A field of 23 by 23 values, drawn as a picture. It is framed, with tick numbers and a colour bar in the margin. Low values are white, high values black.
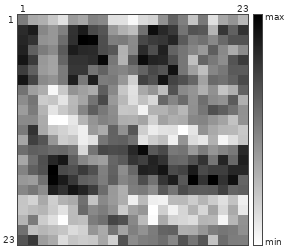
Rings spread out from the top right. The top left is the ninth with the highest average. Horizontal stripes repeat 2 times down the table.
